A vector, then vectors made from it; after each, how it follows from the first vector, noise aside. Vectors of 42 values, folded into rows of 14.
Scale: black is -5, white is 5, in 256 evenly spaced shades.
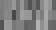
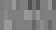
partly zeroed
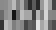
scaled up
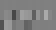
partly zeroed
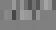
partly zeroed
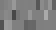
partly zeroed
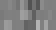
partly zeroed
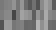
copied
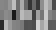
scaled up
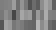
copied
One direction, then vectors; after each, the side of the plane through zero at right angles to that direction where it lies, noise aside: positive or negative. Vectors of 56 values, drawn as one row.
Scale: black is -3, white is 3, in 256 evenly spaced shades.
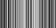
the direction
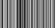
negative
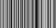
negative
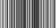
negative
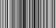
negative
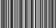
positive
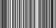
positive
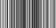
negative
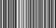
positive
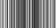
negative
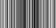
negative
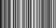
positive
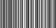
positive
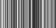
negative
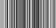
negative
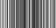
negative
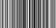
negative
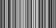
positive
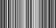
positive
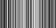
positive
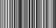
negative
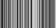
positive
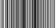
negative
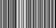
positive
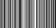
positive
